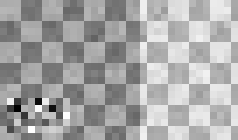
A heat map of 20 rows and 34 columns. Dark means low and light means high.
Odd patch: rougher, in the bottom left. Seam: vertical, 60% of the way across, the right part higher. Roughest part: bottom left.
